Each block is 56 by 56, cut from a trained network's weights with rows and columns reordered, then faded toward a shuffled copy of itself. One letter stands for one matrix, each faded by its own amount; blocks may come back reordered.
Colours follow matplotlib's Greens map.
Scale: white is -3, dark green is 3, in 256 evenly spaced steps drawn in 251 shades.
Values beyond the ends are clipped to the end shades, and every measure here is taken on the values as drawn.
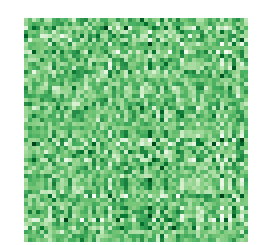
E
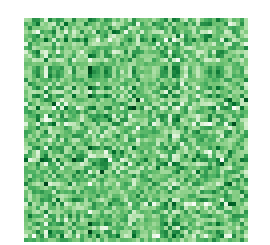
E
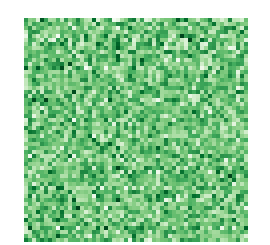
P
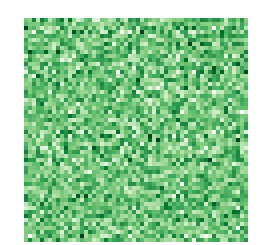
P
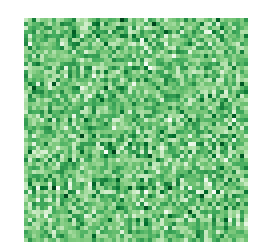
P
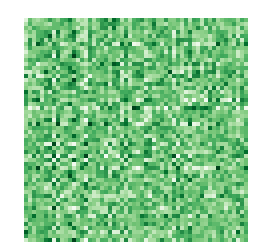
E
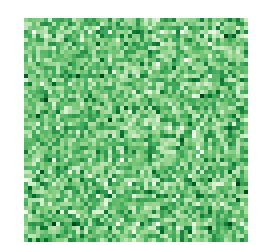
P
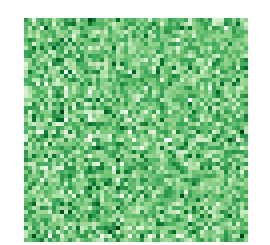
P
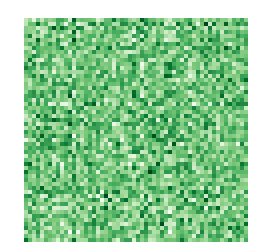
P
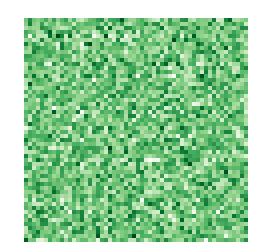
P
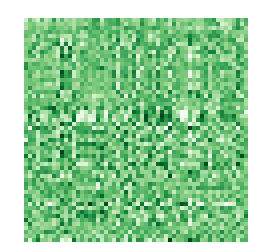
E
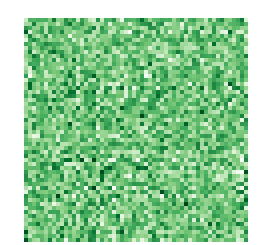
P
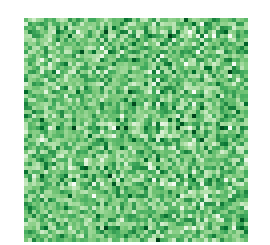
P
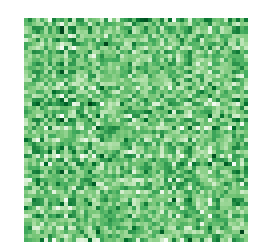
E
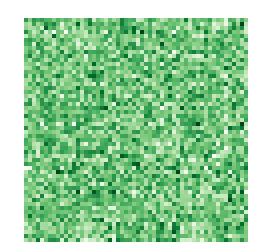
P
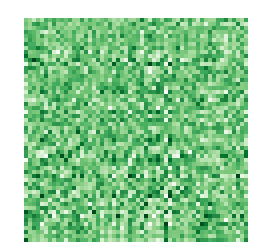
E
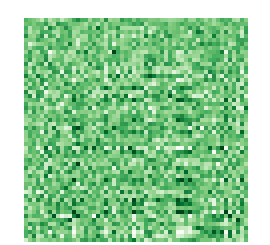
E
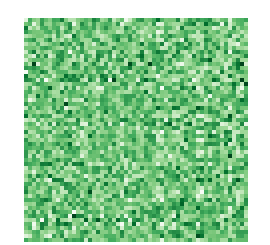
P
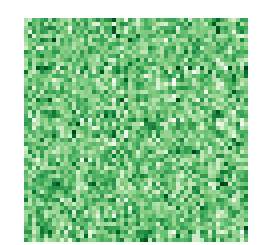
P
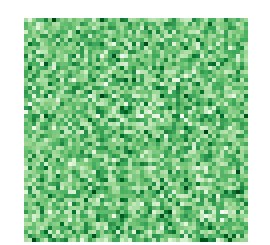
P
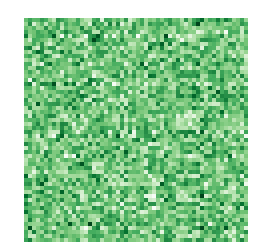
P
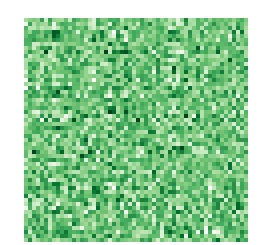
P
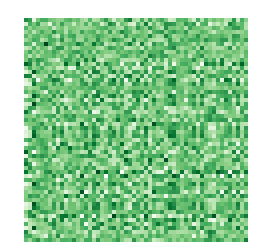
E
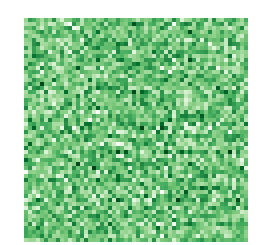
P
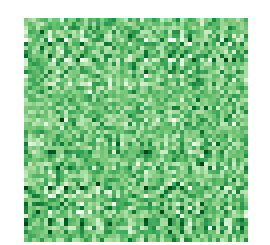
E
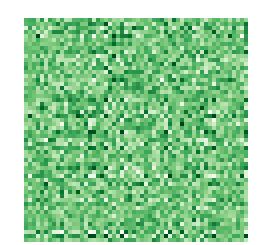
E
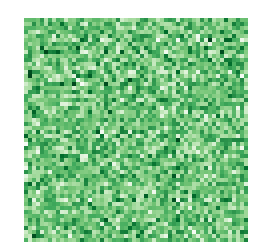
P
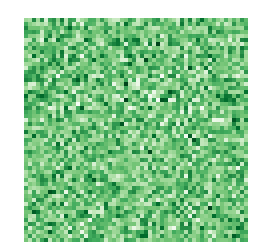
P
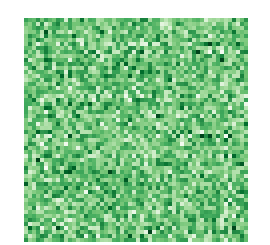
P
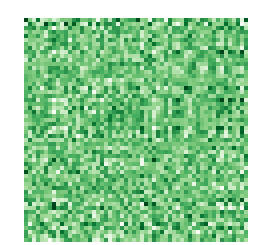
E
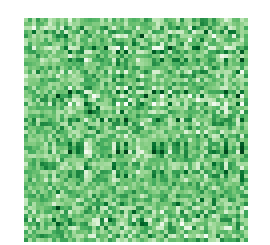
E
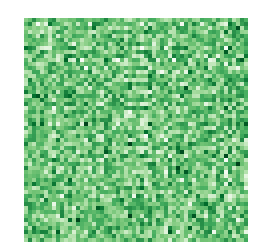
P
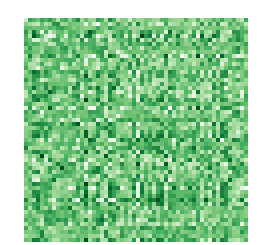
E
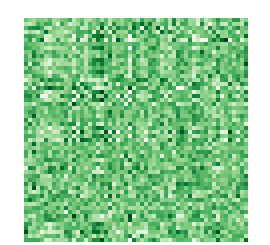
E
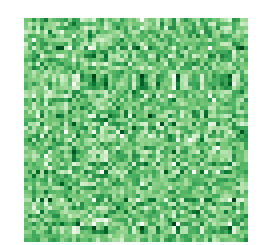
E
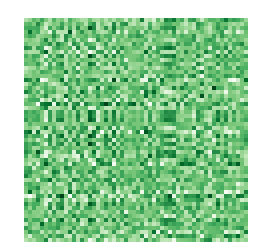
E
